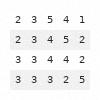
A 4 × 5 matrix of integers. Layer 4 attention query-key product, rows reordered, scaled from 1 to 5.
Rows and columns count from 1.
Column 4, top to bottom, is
4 5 4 2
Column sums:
10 12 16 15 10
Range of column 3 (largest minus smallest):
2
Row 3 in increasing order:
2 3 3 4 4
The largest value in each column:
3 3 5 5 5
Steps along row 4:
same same down up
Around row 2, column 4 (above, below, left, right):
4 4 4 2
